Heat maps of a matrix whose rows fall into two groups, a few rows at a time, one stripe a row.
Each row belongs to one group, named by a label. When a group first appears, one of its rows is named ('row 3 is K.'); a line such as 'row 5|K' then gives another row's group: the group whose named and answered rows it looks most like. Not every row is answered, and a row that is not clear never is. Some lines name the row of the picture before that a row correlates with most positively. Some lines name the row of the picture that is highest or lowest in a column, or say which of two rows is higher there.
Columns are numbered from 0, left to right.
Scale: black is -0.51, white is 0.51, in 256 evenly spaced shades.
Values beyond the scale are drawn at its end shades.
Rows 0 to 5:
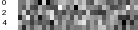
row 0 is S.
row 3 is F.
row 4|S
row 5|S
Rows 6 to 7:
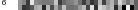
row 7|S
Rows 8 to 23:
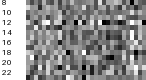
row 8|S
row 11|F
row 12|S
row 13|S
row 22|S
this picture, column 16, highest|12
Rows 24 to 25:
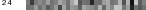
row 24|S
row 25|S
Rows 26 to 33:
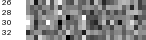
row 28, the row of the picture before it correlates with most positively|24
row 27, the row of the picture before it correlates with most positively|25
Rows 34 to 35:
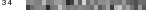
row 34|F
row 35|F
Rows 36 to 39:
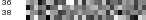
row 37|F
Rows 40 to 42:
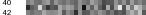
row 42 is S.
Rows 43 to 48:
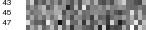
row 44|F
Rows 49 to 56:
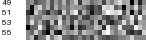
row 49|S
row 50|S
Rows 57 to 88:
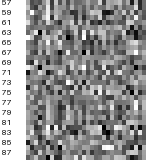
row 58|S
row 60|S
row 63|F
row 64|F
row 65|S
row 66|S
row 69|S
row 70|F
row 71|F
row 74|F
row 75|S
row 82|S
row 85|F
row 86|S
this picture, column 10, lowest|64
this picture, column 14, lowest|67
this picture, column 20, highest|86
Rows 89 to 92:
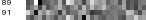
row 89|F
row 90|F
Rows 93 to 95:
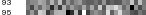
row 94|S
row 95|F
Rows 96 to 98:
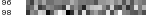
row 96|S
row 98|F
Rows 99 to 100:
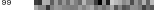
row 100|F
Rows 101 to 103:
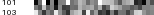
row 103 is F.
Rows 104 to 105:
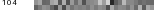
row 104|S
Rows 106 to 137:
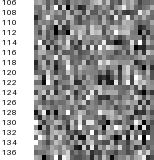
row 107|S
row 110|S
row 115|F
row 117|S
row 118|F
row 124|F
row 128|F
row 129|S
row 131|S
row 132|F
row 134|F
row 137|S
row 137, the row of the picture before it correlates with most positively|104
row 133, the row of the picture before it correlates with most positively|105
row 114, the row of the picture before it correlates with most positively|105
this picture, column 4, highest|124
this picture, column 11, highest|131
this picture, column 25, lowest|115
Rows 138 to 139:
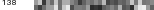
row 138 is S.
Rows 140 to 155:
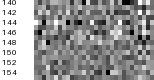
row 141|F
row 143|S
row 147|S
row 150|S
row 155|S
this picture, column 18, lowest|154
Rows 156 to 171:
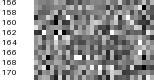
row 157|F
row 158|S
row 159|F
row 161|F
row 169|F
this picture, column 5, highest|163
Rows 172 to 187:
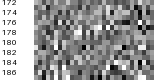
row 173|F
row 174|S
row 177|S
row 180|S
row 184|S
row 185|S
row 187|S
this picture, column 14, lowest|187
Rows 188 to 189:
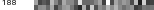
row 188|S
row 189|F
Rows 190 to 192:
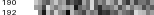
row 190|F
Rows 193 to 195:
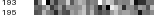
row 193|F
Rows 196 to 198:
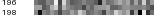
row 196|S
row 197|S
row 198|S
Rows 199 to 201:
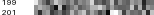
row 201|S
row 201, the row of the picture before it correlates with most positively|198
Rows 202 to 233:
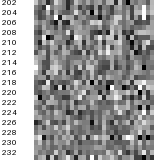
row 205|S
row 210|S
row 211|S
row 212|F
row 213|F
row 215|F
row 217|F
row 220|S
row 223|S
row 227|S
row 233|F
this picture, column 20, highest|221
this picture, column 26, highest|219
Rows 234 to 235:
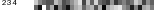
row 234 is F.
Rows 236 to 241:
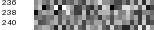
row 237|S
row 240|S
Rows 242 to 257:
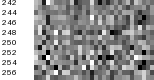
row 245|F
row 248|S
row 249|F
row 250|S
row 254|F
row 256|S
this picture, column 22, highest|255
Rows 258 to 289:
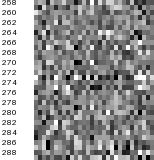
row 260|F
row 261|S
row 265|S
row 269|S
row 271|S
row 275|S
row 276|F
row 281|F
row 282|S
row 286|F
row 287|F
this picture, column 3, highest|267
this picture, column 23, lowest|287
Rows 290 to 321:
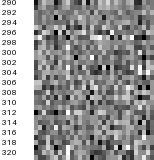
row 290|F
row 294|S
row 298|F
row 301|F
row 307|S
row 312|F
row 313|F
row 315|S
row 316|S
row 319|F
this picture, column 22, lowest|321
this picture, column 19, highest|296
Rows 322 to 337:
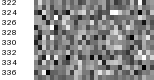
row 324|S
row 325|S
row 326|F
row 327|F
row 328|S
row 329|S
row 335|F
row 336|F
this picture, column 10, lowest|326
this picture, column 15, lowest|329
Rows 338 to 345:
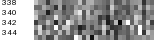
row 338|F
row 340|F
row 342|F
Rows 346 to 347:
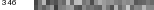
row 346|F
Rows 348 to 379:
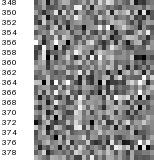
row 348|F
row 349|F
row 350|S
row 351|F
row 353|S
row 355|S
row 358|F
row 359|F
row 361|F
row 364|S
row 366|S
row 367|S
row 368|F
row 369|S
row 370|F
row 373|F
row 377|S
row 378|F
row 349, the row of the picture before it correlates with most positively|346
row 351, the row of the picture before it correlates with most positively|346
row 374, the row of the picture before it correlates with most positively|346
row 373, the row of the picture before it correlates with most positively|346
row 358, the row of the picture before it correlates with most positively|346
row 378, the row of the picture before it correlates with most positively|346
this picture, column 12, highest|375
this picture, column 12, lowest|353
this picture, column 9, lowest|376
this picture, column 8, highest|364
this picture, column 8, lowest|356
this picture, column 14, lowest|372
